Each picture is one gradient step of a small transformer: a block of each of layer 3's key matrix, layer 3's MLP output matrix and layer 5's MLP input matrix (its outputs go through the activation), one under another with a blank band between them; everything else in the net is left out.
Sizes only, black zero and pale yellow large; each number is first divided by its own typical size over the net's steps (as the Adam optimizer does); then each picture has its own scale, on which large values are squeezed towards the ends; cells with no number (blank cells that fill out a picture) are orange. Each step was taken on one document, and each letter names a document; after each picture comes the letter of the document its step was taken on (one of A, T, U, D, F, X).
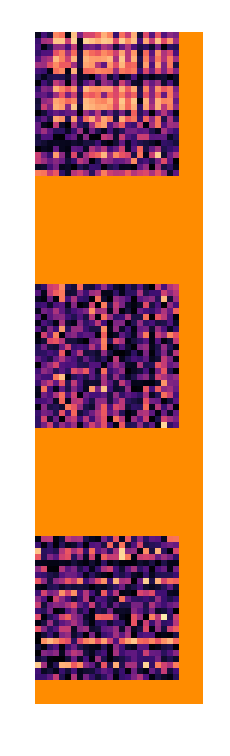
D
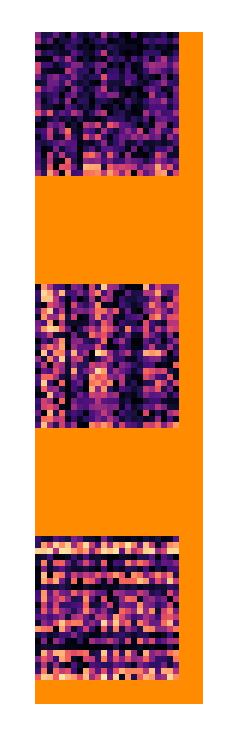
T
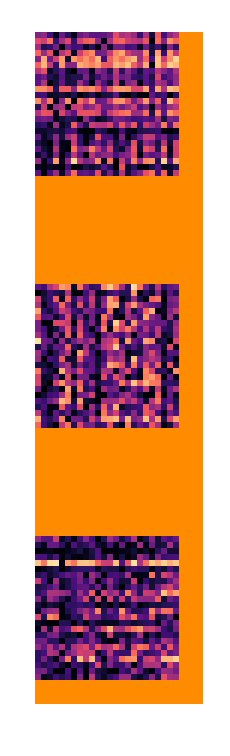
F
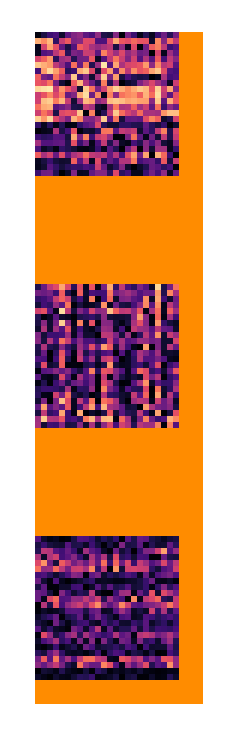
F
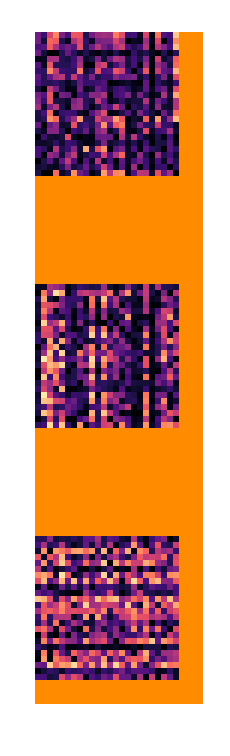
T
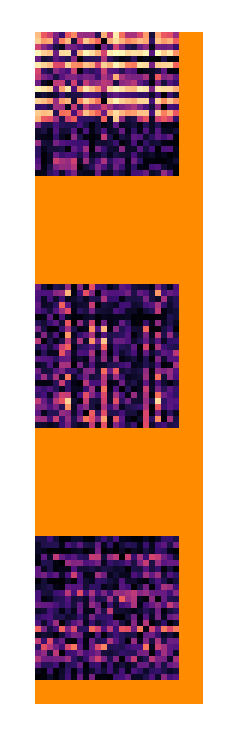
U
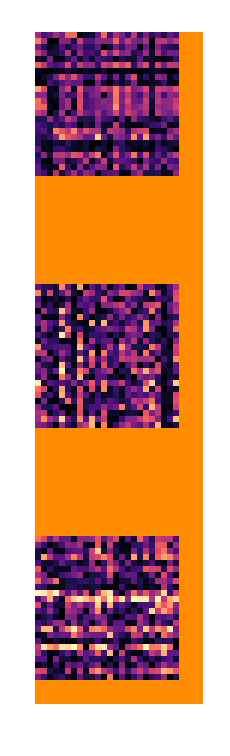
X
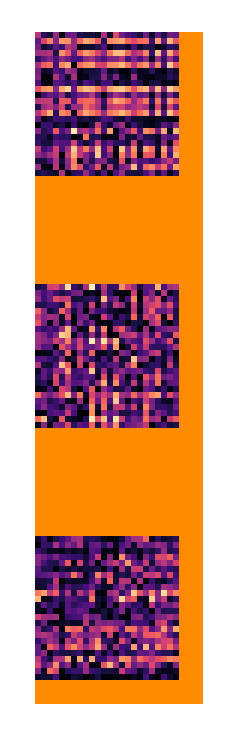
U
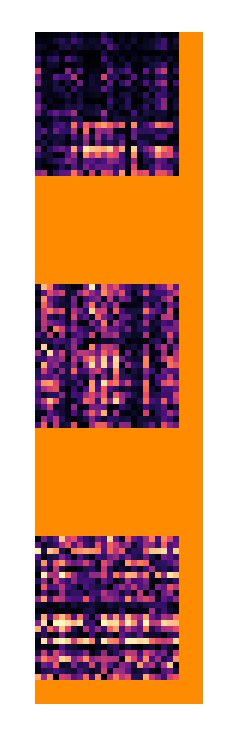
T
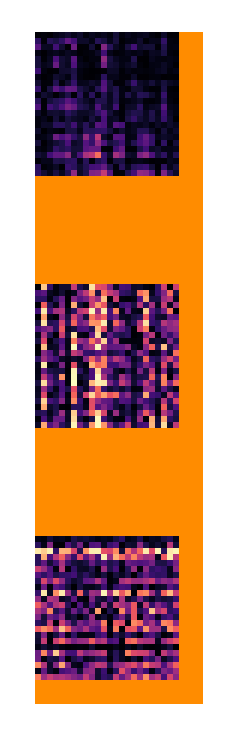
T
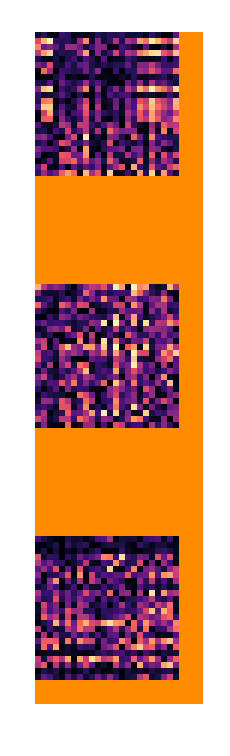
X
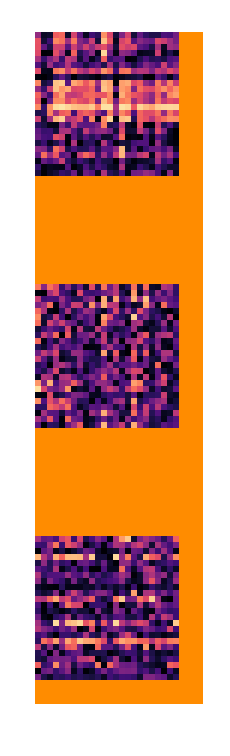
D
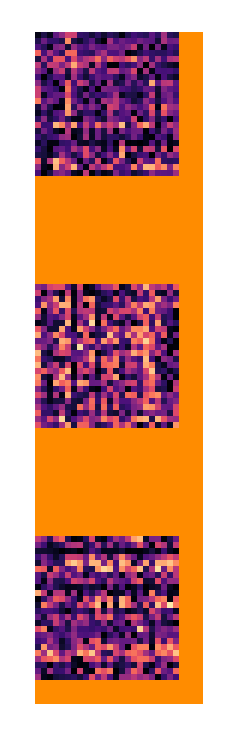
F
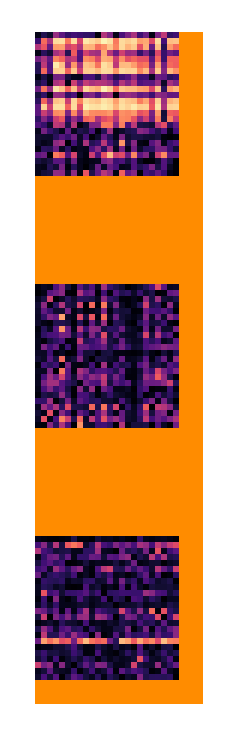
D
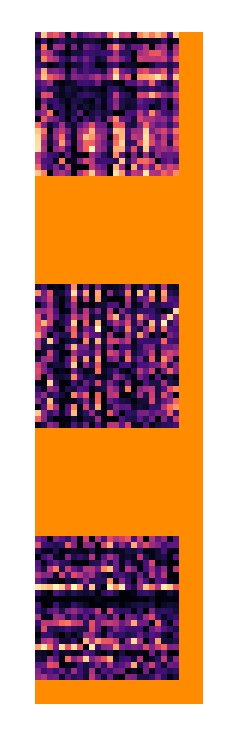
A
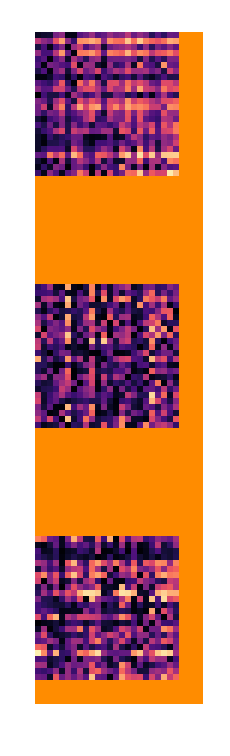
F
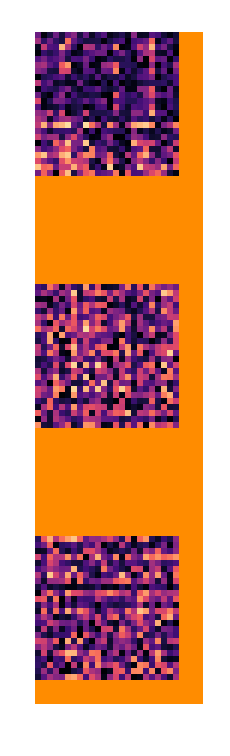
D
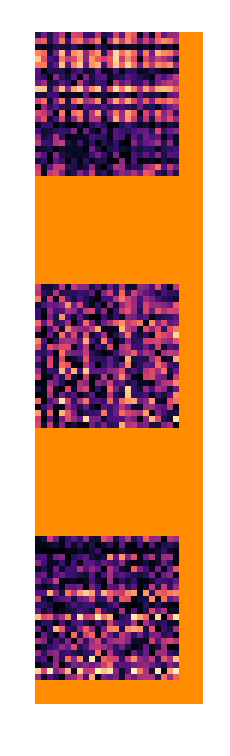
U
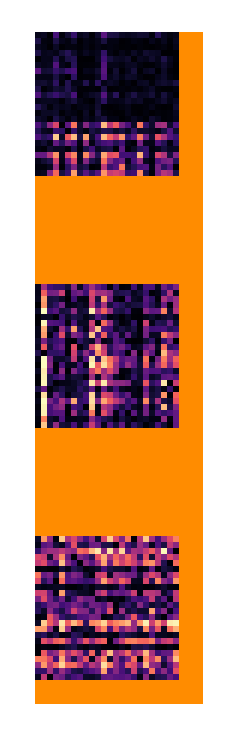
T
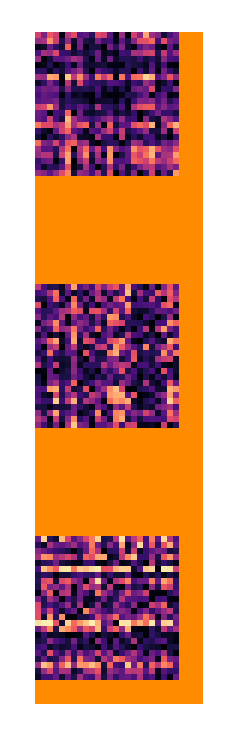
D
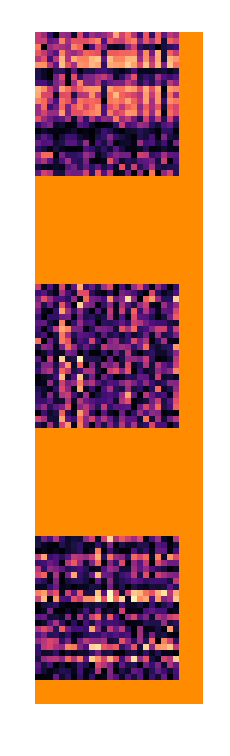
X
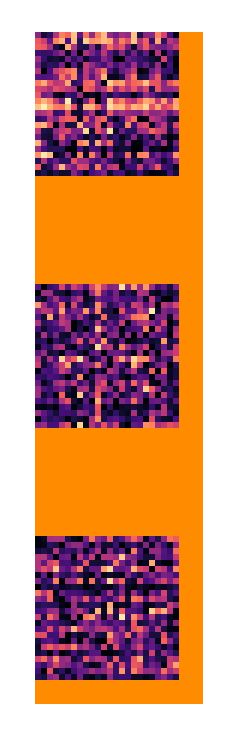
X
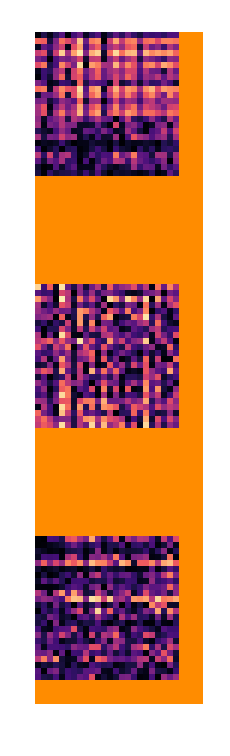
F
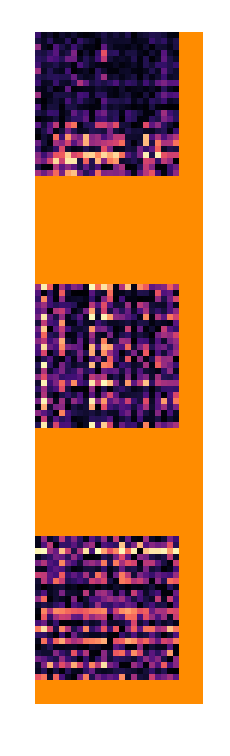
T
